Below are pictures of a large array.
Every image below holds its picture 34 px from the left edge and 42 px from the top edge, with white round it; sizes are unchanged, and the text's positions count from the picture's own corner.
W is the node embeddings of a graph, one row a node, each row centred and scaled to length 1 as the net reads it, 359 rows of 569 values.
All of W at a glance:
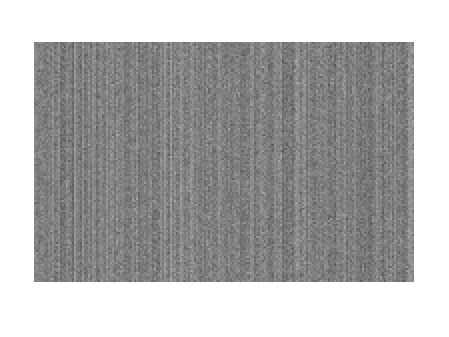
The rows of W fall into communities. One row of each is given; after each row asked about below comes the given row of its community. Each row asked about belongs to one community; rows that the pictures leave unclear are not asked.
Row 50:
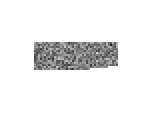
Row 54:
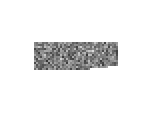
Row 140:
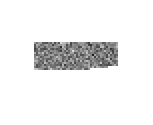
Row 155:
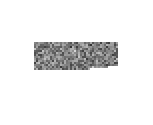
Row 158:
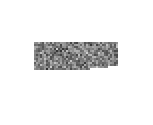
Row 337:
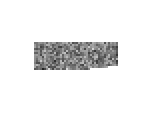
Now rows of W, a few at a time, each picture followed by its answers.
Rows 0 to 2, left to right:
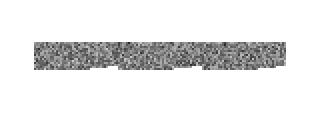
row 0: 155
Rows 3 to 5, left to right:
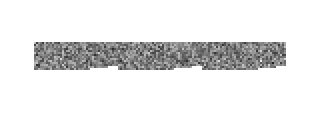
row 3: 158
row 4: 337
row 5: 158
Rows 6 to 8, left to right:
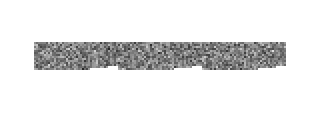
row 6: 155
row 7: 140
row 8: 140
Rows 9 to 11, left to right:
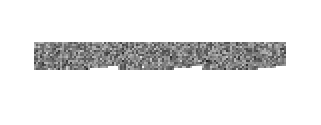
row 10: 155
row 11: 155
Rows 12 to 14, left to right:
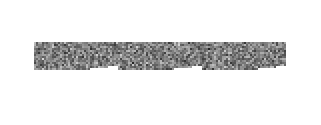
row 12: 54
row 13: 337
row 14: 50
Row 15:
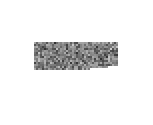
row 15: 140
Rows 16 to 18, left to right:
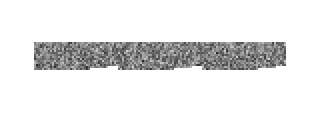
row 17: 54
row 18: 50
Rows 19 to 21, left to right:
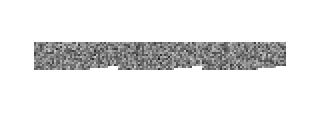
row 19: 337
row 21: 337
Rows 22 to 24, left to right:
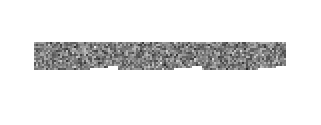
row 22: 158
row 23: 54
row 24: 140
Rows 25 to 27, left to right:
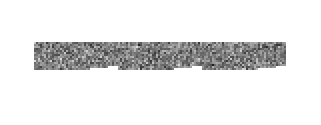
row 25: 158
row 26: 54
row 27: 140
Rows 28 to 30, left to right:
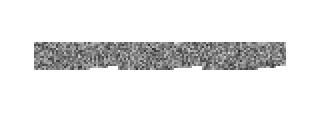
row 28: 140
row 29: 337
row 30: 155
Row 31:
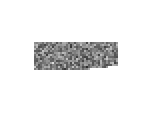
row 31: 155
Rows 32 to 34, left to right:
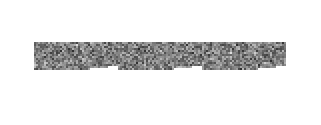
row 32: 337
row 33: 337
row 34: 50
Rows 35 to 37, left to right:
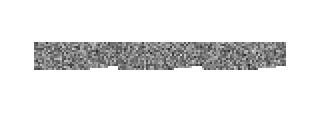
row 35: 337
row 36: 337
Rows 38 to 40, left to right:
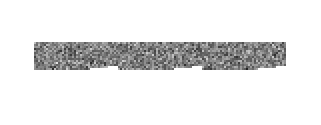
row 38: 337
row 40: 50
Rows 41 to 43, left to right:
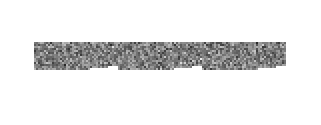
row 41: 140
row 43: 140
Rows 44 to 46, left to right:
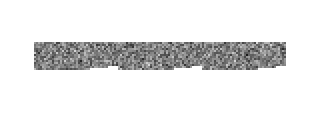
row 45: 155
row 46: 155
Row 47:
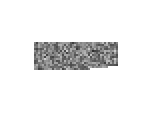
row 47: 337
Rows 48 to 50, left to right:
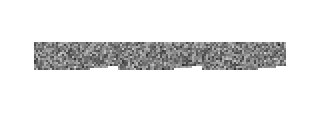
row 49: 140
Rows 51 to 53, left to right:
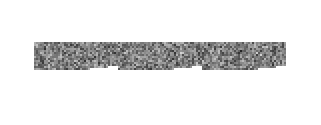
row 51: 54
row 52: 155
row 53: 50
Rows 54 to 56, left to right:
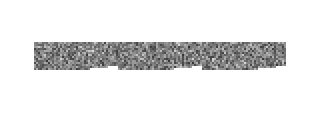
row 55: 140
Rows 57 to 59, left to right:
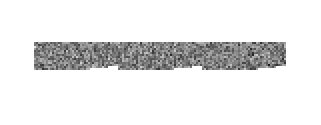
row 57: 140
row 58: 50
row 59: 155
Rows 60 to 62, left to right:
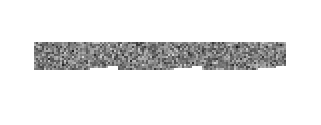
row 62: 140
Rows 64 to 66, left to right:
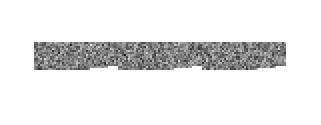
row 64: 337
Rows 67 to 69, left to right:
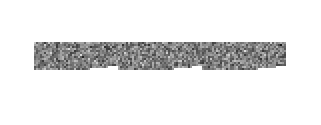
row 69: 337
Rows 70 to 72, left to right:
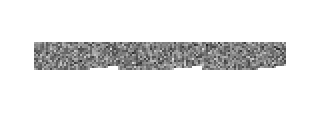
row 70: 155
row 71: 140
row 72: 155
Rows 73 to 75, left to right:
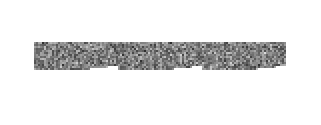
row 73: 337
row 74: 155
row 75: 155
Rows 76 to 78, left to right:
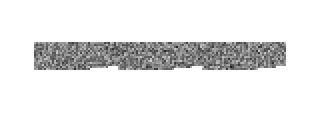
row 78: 50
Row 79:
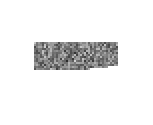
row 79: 54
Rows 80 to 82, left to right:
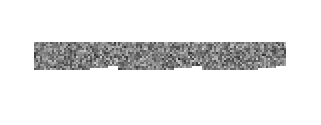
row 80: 50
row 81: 158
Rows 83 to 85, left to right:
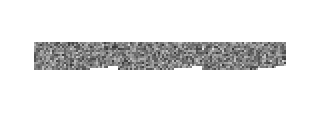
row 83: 50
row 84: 54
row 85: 155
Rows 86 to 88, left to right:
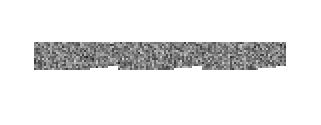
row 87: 54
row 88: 337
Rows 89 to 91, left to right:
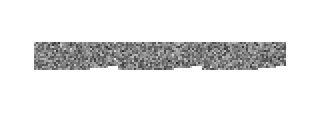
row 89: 140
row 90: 155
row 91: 337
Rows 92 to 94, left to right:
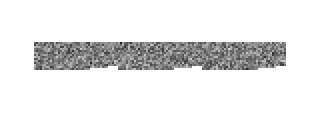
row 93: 337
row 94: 54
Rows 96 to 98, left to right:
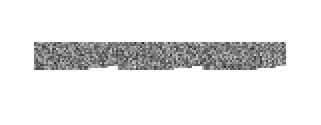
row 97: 158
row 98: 155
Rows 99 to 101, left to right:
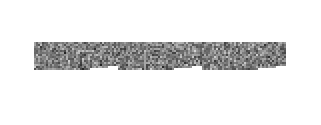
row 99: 54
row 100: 337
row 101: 155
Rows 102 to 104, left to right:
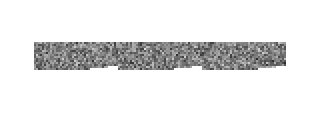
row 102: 155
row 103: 54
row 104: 337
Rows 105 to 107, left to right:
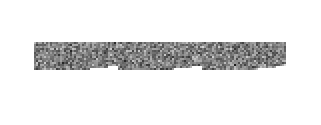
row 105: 50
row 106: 54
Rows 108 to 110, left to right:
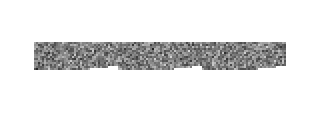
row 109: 140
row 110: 337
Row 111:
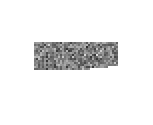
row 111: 158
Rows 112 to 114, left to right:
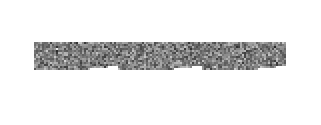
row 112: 155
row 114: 140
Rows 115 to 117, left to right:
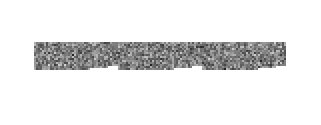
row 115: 155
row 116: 50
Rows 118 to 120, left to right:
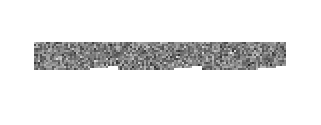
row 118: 158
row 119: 337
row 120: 158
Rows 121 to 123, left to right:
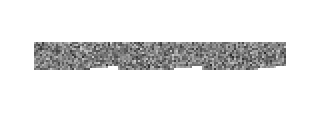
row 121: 337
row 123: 140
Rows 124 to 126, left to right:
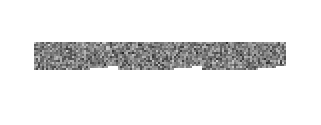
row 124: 158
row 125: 54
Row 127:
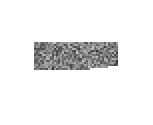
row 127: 337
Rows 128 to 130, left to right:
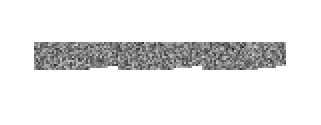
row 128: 337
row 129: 140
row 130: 158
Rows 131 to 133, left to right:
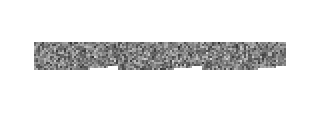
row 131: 155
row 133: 140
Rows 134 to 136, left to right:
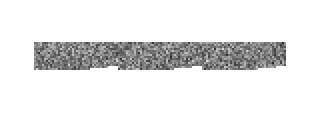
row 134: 54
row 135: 54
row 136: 50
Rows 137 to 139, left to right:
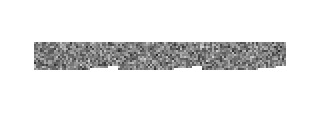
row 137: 140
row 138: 158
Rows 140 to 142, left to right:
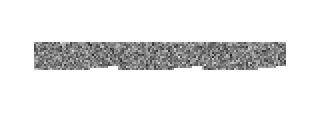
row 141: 50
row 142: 337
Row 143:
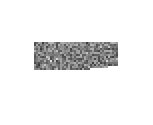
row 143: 337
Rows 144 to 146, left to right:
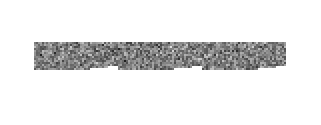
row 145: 54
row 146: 155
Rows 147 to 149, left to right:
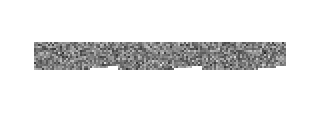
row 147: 140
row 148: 337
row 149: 54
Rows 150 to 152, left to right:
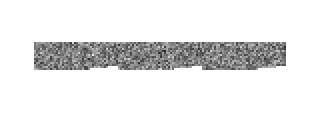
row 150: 155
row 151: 140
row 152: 337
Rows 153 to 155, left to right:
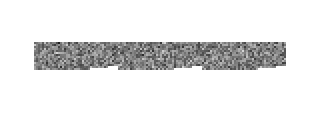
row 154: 54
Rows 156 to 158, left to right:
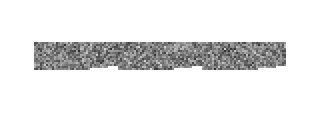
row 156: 337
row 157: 337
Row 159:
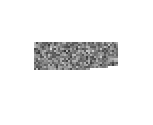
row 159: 54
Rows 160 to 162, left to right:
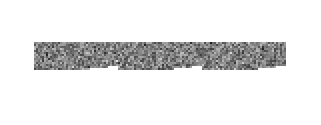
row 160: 158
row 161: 155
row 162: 54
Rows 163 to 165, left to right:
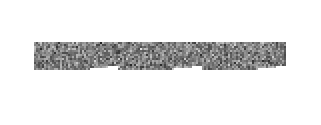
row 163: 54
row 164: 54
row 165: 337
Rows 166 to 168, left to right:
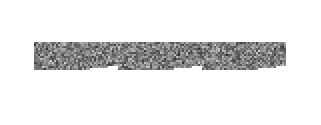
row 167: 158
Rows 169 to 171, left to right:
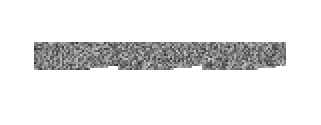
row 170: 140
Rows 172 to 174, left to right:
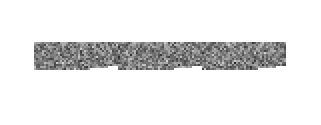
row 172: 140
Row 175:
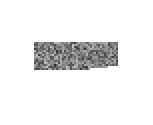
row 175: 337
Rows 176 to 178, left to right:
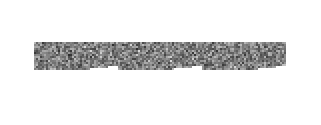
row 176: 54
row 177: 140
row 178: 140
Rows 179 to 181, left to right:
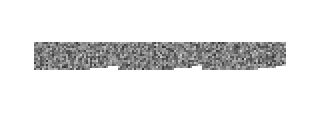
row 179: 54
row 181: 140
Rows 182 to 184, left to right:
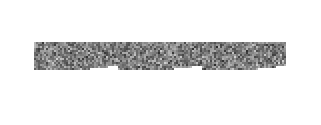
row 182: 50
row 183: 337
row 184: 158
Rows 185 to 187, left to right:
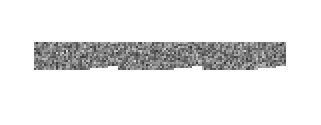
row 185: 54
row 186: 50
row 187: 140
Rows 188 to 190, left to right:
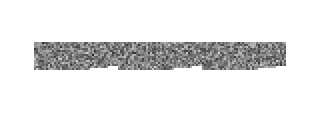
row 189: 155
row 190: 140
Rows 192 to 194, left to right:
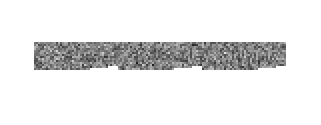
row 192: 50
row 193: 337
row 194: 54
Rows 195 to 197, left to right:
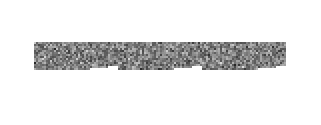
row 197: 50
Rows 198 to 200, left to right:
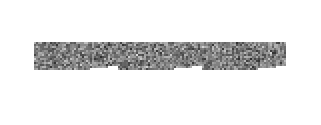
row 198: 140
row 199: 140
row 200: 50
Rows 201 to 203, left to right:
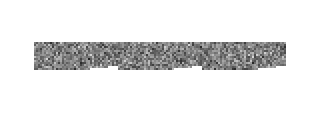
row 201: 158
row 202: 337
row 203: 54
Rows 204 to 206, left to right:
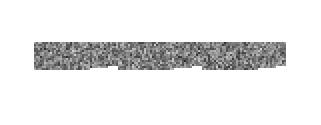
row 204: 140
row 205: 54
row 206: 54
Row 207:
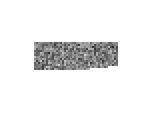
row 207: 158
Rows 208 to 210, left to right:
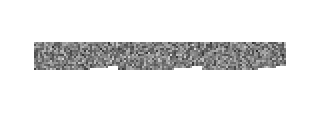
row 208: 50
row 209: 155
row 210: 155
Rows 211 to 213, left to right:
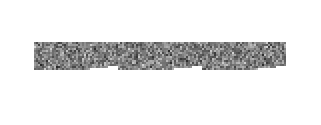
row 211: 54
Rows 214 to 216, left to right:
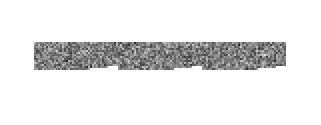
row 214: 50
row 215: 140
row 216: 54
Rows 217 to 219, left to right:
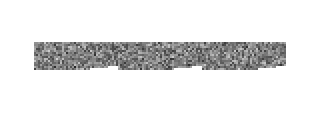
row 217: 158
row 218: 155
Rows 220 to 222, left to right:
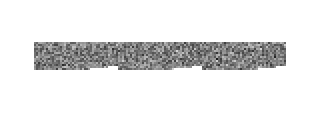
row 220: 140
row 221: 158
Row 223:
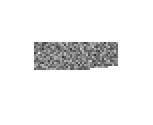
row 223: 337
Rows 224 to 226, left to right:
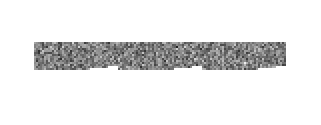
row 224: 155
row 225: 155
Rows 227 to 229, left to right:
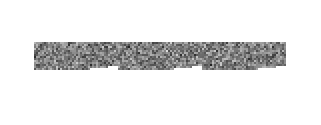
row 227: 50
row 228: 50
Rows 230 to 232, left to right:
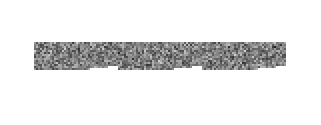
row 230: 337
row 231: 54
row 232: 140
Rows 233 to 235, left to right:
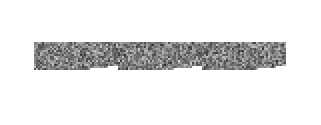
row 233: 155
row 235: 155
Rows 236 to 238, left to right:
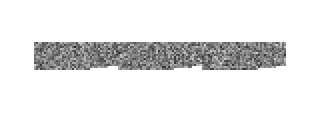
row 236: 337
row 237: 140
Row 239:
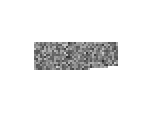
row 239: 50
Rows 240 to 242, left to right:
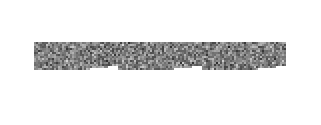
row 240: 140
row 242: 54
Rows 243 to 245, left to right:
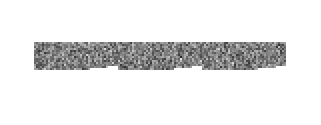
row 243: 155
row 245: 54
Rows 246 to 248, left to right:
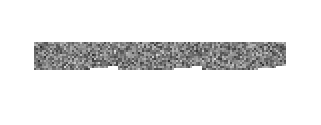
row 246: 337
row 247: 54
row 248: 158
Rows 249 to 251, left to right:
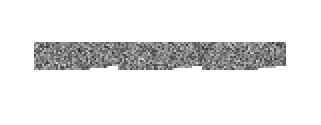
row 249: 155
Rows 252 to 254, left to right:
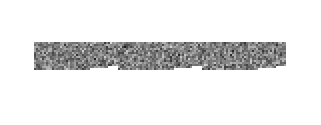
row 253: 155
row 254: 54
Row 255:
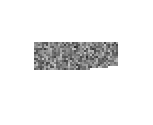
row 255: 54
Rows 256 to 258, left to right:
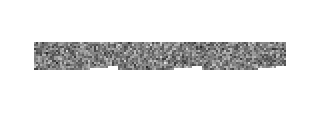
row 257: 337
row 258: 140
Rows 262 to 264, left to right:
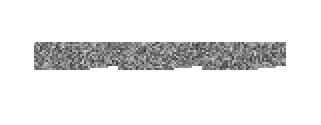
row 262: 337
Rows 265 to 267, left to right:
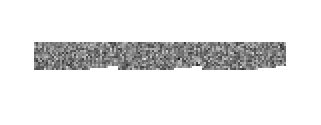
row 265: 50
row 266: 54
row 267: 50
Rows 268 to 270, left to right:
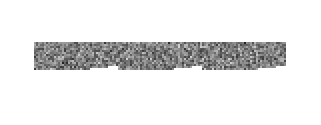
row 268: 50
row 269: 155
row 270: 54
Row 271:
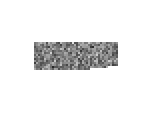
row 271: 155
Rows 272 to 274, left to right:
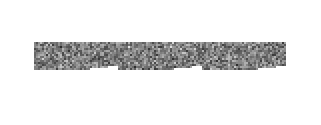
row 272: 140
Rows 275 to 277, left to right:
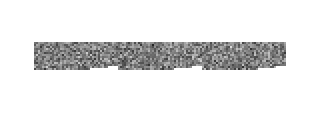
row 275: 337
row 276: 140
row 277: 155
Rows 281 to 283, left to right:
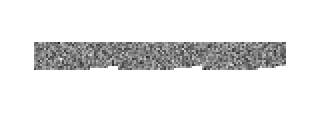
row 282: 140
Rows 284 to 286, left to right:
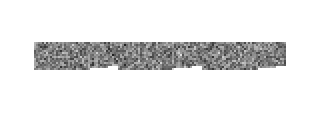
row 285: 155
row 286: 337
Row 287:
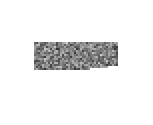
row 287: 337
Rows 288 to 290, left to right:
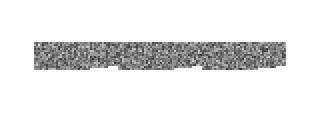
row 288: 54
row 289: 50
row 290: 158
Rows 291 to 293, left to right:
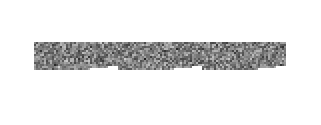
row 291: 140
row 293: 54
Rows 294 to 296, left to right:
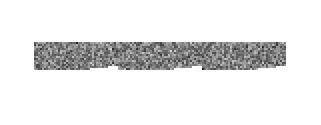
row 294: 50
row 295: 140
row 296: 337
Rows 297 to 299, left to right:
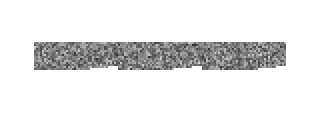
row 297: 158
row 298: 158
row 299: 50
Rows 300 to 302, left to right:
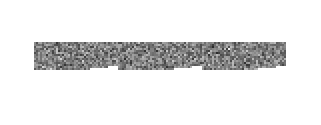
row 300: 50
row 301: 155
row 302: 158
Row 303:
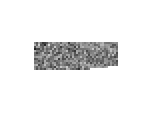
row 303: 337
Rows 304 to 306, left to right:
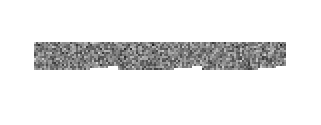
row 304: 140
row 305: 50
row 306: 54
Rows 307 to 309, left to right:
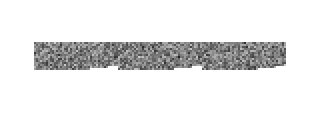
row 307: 155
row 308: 155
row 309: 155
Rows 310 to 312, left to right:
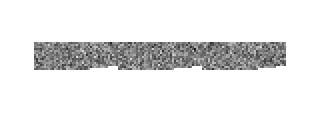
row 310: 337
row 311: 54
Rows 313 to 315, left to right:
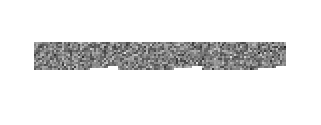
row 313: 155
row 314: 337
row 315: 50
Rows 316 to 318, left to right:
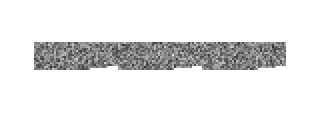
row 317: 50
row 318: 50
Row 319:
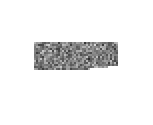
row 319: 337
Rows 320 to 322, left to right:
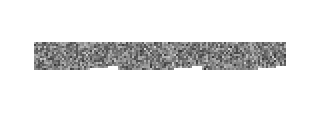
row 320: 140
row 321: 158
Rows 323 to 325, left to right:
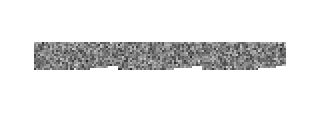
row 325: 140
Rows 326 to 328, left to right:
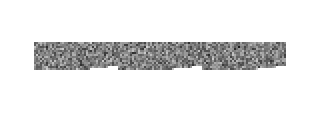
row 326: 155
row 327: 155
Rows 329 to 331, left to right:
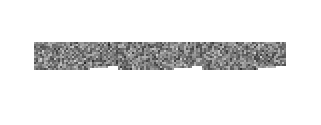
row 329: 337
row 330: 54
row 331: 337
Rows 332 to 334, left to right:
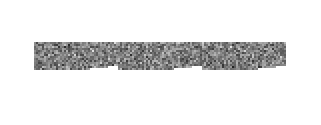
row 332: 140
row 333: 337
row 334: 54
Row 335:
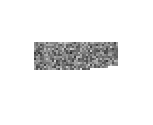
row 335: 50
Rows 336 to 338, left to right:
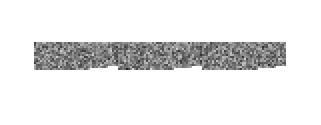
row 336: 155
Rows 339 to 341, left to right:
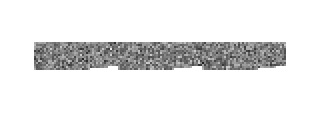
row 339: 50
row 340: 337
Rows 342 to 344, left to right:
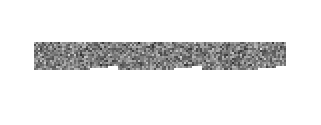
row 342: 140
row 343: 140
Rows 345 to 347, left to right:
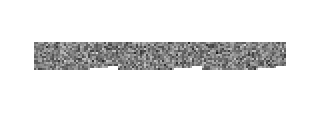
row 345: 337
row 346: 337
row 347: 155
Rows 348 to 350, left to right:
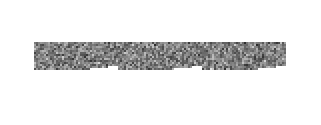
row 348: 50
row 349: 337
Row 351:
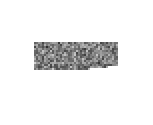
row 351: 155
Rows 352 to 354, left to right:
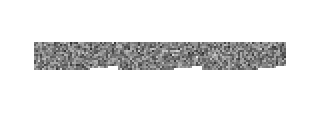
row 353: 54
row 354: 155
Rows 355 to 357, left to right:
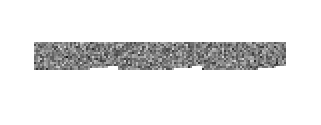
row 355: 158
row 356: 155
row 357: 155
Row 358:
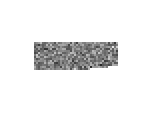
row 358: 140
